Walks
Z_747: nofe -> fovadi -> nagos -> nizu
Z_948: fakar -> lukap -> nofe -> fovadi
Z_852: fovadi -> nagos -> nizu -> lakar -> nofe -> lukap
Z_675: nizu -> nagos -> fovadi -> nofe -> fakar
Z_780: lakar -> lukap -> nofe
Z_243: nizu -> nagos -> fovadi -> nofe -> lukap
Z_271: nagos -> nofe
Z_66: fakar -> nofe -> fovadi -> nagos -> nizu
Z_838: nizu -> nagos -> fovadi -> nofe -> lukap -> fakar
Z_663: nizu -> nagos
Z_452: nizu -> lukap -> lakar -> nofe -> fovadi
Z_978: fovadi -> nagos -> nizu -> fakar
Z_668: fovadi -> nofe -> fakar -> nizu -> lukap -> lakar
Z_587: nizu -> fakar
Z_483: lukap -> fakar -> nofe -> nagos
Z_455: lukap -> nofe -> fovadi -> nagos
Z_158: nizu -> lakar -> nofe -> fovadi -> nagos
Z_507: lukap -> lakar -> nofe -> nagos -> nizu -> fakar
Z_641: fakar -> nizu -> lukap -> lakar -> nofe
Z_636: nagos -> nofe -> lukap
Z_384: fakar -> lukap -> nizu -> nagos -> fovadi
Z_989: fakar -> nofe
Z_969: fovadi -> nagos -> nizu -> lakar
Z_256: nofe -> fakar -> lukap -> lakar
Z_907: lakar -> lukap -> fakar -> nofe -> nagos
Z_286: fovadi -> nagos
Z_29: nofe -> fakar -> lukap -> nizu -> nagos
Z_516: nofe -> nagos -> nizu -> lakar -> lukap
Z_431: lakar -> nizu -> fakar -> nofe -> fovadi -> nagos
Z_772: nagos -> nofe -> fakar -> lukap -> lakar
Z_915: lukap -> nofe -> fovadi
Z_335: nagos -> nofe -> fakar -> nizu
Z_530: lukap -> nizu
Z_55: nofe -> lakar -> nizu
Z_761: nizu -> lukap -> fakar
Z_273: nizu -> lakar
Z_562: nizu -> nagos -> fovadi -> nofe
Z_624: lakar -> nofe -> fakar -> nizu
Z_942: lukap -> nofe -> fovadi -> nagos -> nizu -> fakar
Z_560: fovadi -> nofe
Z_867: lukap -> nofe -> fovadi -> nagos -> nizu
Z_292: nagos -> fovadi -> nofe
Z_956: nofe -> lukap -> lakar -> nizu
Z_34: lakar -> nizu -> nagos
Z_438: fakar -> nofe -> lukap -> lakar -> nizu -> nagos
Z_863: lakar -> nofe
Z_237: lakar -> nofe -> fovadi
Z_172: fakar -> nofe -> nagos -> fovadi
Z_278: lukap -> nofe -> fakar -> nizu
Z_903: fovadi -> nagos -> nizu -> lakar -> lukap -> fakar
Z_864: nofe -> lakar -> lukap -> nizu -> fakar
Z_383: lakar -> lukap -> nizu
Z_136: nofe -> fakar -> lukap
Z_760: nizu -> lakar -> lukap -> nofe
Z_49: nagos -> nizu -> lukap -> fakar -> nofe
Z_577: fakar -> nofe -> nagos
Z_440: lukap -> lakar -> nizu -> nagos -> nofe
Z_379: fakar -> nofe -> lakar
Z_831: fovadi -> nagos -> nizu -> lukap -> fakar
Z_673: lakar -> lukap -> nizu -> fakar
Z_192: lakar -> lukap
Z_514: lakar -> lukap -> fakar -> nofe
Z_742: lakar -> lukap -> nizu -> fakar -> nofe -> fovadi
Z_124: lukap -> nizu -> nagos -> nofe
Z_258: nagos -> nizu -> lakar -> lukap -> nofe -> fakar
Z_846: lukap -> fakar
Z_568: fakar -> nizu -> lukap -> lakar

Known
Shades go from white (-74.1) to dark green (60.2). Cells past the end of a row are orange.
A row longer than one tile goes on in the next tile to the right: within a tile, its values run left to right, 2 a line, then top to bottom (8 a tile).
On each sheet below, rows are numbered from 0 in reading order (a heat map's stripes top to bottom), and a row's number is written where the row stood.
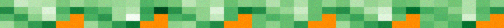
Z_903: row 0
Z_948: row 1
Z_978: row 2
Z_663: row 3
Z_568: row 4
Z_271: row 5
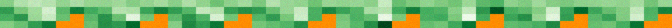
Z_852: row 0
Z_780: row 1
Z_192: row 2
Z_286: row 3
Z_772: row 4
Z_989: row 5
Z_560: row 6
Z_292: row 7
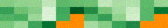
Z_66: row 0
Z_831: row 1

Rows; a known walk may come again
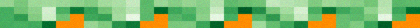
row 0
Z_55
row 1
Z_942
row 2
Z_172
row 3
Z_903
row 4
Z_577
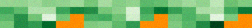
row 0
Z_780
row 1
Z_587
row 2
Z_772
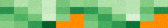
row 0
Z_258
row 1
Z_440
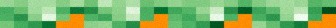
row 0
Z_956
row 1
Z_978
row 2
Z_379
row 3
Z_948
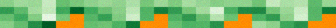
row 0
Z_438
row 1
Z_292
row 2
Z_273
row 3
Z_831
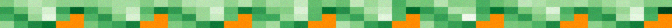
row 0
Z_742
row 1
Z_760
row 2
Z_852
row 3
Z_675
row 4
Z_384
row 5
Z_846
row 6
Z_969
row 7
Z_668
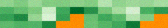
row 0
Z_560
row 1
Z_34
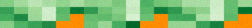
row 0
Z_452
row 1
Z_335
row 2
Z_838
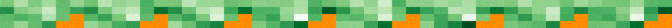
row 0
Z_663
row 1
Z_761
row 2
Z_568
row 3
Z_136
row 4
Z_49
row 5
Z_907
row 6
Z_286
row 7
Z_989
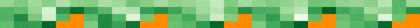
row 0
Z_237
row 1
Z_192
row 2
Z_516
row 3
Z_256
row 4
Z_636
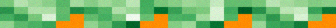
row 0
Z_530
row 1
Z_483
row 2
Z_66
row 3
Z_673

